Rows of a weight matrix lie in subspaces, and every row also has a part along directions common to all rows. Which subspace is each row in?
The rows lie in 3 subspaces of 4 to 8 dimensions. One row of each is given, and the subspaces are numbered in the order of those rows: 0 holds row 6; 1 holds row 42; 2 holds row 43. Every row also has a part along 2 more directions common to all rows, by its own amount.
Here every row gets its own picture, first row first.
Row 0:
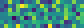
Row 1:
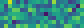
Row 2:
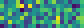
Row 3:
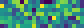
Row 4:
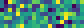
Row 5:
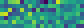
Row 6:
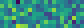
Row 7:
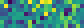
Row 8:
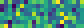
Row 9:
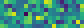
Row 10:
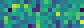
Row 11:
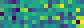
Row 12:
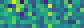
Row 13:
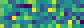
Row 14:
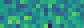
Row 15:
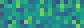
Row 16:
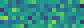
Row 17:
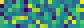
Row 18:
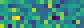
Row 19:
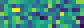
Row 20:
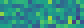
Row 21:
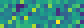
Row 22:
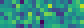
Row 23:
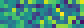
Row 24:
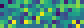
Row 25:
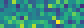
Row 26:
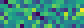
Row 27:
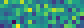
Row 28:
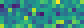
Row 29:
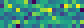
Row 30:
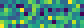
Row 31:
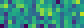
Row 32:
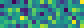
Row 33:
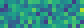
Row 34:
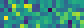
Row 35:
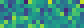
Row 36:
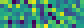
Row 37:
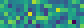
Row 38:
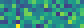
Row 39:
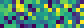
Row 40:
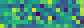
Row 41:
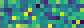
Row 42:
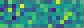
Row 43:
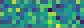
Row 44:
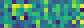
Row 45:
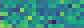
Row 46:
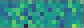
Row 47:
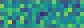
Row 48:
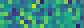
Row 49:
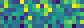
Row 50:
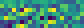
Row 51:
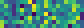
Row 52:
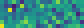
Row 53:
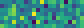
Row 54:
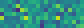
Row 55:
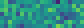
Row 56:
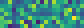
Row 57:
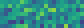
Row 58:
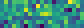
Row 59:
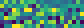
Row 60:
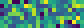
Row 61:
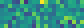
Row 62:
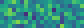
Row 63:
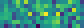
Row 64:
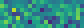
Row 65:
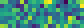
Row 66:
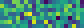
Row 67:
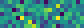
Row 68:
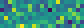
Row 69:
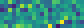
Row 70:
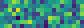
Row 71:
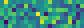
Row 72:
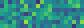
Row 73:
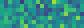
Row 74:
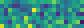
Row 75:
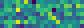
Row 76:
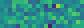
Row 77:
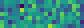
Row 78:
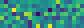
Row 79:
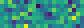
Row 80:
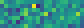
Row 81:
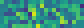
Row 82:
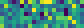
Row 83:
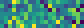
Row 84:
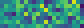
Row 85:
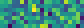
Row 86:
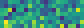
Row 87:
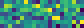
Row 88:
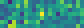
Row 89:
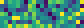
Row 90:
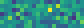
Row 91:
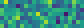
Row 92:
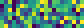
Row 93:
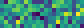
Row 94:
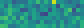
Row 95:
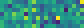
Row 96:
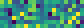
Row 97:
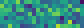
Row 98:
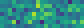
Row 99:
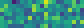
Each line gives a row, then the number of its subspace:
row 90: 2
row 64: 2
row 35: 0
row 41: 0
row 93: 2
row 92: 1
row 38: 2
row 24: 0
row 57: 0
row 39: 1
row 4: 1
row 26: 2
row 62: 2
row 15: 0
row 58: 0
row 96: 0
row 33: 2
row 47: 0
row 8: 1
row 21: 1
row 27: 0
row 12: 2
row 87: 2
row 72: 0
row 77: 0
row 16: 0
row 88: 0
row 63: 0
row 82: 0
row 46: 0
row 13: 1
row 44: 1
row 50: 0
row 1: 0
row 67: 2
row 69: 1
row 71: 2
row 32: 0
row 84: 2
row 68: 1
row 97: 1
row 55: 1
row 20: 2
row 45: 0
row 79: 0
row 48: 0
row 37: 2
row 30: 0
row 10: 1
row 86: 0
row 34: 1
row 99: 0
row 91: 2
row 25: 1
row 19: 2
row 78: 2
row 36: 1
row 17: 0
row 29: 2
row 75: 2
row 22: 2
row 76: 1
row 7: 0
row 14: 1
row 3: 2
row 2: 0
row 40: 2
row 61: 1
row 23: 2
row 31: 0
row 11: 2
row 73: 0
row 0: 1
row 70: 2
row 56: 0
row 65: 2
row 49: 0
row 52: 1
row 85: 0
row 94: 0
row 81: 2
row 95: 2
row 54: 2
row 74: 1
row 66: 2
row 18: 2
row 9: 2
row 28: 1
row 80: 0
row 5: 0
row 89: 0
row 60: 1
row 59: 0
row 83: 1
